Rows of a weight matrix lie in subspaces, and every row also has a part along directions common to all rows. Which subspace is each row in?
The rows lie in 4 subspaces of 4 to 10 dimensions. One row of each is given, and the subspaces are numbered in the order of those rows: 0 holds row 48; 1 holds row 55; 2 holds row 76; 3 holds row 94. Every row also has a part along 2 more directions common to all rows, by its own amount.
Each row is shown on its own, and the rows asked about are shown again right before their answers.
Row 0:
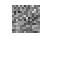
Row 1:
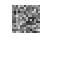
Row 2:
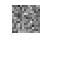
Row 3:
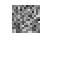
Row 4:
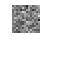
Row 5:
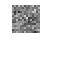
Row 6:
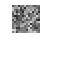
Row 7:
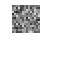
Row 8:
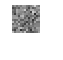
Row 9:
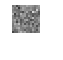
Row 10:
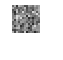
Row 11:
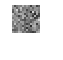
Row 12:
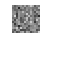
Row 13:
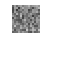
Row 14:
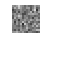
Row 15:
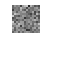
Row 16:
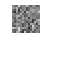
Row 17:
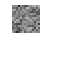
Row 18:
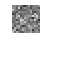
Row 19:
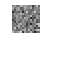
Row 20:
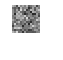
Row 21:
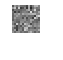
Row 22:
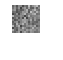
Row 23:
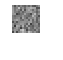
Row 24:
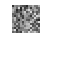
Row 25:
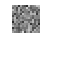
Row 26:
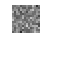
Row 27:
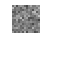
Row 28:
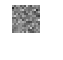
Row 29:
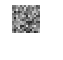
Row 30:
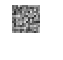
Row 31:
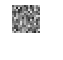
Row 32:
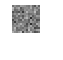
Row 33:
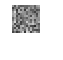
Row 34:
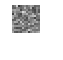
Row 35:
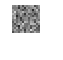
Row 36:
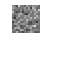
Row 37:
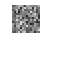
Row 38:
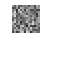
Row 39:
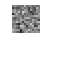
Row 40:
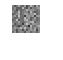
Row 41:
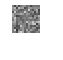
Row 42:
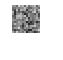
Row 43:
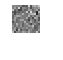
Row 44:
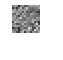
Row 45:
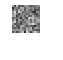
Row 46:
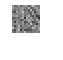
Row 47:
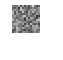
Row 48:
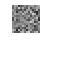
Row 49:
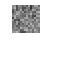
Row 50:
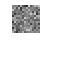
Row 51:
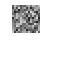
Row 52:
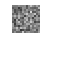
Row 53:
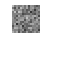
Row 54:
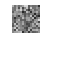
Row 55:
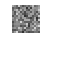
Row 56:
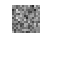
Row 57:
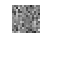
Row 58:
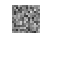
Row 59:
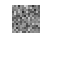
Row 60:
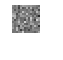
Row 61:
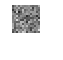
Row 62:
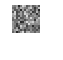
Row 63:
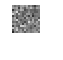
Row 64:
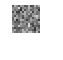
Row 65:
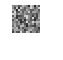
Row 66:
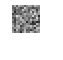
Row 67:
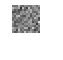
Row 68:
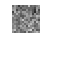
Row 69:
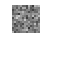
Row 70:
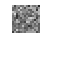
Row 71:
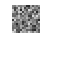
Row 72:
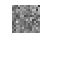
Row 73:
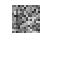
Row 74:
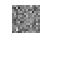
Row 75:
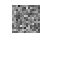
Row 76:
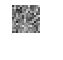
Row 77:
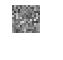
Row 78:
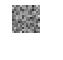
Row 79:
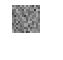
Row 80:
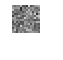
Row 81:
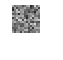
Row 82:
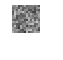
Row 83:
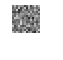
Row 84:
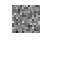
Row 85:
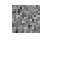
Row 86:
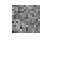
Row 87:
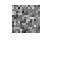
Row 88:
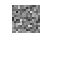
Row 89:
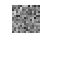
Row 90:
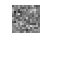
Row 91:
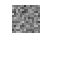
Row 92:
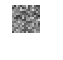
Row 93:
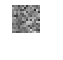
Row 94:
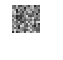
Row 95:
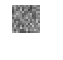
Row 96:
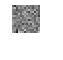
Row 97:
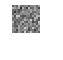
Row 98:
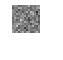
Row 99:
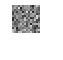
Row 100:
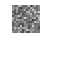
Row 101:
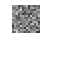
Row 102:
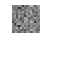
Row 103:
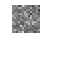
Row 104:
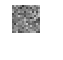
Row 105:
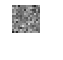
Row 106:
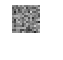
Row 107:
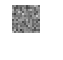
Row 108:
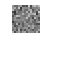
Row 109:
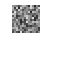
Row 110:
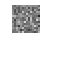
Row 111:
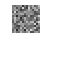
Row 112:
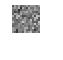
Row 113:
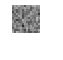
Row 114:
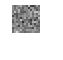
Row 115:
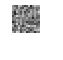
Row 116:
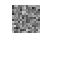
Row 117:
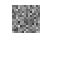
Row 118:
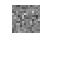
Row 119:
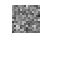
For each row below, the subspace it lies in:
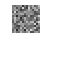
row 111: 1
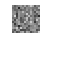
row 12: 1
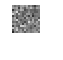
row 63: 2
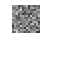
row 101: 1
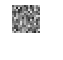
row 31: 1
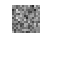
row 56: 3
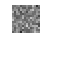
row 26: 3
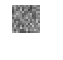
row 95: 2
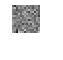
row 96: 1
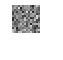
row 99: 3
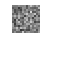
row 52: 1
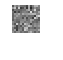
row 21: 2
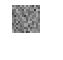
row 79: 3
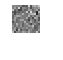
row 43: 0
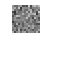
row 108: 0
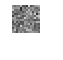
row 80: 0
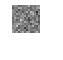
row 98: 0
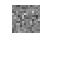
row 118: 2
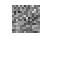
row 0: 3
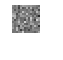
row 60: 1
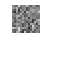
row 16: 0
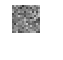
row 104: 1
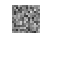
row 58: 1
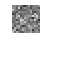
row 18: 2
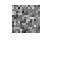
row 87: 2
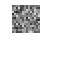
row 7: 2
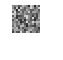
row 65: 3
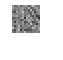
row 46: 0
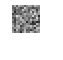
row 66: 1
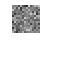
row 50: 0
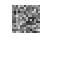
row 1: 3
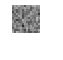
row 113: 2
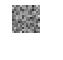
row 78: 3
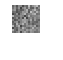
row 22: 2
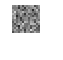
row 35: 1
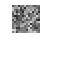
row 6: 3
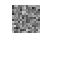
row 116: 2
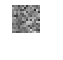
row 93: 3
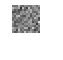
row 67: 0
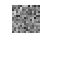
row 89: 0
